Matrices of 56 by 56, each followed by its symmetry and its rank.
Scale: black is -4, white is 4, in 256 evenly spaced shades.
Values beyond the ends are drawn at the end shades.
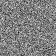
neither, full rank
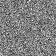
neither, full rank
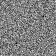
symmetric, full rank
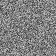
neither, full rank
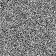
neither, full rank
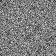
symmetric, full rank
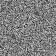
symmetric, full rank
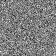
neither, full rank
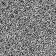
symmetric, full rank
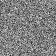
neither, full rank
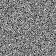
symmetric, full rank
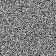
neither, full rank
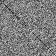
symmetric, full rank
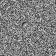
symmetric, full rank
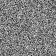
neither, full rank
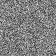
neither, full rank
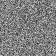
neither, full rank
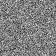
neither, full rank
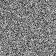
neither, full rank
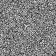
symmetric, full rank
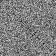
symmetric, full rank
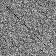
symmetric, full rank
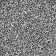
symmetric, full rank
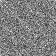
symmetric, full rank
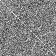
symmetric, full rank
